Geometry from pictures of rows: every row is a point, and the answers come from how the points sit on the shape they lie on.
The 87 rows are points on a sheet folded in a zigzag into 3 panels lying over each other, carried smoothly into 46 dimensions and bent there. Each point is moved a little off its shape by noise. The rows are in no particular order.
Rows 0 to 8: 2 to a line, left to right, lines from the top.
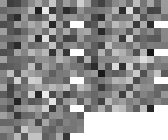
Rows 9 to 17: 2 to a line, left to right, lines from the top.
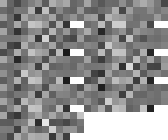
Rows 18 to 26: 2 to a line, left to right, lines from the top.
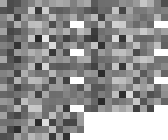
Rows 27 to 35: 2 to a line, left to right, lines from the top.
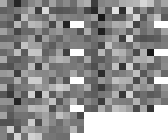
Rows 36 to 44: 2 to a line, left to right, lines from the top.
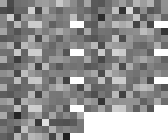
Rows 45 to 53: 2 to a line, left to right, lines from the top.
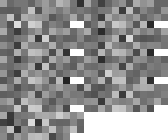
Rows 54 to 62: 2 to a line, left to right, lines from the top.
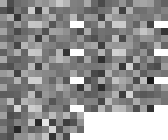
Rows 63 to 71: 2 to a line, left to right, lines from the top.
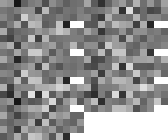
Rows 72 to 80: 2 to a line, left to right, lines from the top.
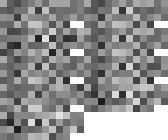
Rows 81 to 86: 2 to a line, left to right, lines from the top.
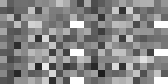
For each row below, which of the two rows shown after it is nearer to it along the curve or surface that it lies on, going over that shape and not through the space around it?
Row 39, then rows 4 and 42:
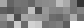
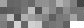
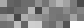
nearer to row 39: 42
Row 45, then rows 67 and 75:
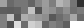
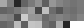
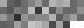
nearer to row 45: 67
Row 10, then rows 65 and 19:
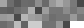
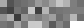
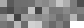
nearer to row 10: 19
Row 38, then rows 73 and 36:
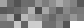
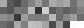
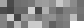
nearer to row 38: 36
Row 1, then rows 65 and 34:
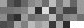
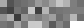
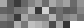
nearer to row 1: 34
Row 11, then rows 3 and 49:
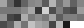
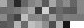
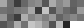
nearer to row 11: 49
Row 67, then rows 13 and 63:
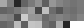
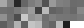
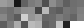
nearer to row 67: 63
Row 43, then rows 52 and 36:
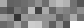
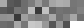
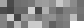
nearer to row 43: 52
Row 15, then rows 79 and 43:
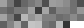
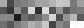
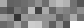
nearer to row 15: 43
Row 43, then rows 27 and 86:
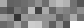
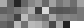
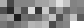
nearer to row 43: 86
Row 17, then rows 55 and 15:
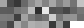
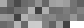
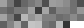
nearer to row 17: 55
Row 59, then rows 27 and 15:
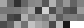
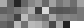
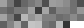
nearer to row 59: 15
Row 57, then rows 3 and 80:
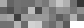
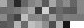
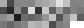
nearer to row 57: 80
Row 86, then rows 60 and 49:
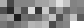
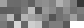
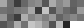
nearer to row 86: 49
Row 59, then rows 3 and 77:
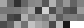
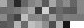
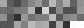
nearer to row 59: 77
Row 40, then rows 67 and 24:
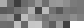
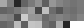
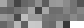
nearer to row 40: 67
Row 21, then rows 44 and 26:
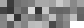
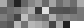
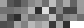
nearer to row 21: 44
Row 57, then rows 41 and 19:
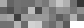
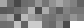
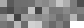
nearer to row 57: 19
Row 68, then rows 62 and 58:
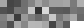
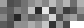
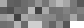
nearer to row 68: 58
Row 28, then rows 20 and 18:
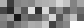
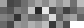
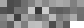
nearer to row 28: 20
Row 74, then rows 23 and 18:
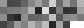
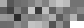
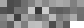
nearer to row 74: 23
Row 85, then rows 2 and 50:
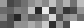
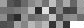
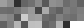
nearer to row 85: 2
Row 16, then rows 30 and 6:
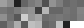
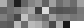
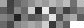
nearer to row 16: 30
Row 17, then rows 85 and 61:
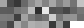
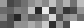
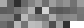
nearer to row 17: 61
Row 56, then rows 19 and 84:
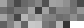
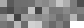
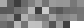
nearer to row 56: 19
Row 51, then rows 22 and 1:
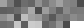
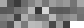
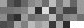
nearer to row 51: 22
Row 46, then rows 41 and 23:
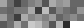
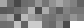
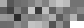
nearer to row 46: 23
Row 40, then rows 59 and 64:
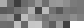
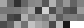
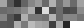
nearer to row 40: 64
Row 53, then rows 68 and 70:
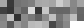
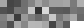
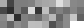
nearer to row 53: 68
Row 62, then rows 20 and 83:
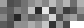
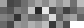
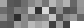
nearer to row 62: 83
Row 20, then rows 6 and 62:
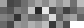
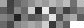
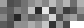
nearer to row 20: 6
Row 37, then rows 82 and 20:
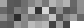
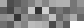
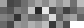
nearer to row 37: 20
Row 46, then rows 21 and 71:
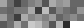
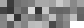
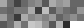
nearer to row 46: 71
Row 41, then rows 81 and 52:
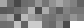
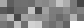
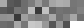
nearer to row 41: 81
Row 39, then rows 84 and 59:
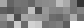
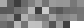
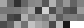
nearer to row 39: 84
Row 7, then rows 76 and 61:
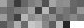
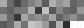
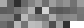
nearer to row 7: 76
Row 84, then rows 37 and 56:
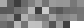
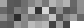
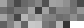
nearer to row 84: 37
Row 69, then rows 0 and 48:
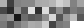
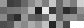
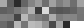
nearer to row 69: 0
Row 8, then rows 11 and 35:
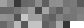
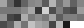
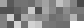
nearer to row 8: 35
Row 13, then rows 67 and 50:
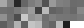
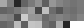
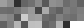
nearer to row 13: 50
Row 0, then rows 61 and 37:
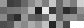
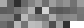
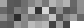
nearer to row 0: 37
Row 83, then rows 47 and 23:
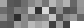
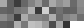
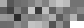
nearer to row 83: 23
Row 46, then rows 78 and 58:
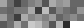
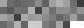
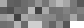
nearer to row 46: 78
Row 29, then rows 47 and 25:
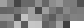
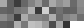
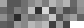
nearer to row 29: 47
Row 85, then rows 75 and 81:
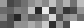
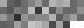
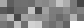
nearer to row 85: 75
